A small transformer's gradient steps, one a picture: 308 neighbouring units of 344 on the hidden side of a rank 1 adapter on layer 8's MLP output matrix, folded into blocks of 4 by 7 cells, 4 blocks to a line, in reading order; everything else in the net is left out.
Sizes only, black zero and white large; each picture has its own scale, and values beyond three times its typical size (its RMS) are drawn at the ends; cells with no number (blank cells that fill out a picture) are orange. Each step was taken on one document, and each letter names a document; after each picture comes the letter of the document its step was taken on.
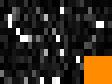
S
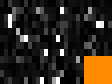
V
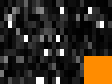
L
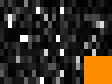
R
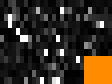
S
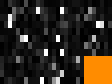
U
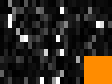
V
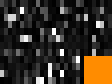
R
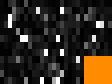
U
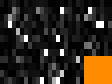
R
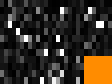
S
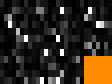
R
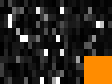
V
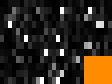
L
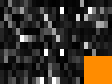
R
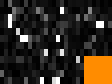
V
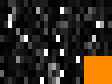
U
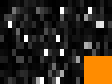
L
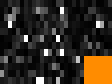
L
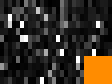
V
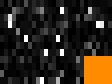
L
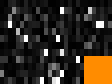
R
